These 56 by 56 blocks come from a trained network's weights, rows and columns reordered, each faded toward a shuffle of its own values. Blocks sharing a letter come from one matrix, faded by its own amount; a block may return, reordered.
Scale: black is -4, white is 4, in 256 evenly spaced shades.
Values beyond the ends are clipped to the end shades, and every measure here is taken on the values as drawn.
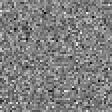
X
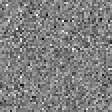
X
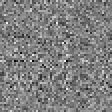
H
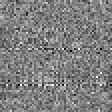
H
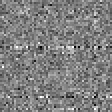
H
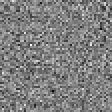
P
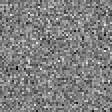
X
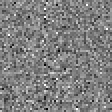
X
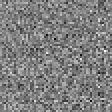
P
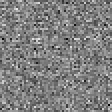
H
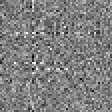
H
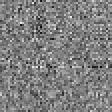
H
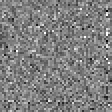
X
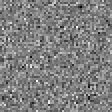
X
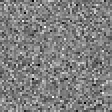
X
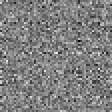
H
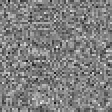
P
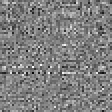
H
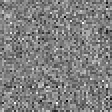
H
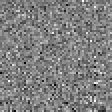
X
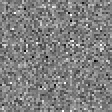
X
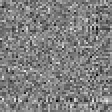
H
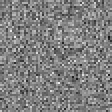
P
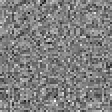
P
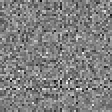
H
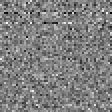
H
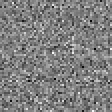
X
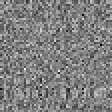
P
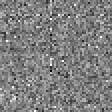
X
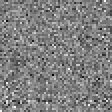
X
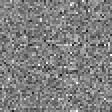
X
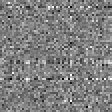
H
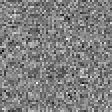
P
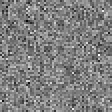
P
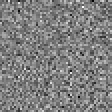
P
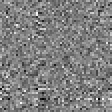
H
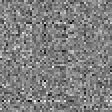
H
